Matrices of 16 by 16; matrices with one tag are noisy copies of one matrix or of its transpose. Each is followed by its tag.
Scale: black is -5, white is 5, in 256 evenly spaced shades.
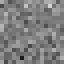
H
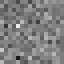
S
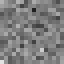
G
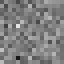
S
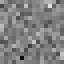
H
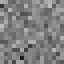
H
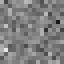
H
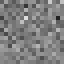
S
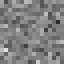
H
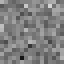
H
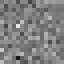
S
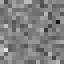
H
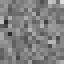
G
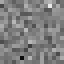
H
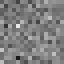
S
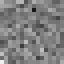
G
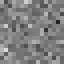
H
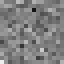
G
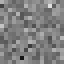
H
